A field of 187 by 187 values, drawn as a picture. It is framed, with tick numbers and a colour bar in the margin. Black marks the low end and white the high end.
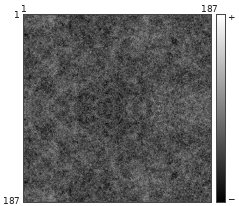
Seam: none. Average level on the scale: 30%. Grain: blotchy. Histogram: bell-shaped. Odd rows or columns: none. Mirror symmetry: top to bottom. Slope: none. Stripes: none.
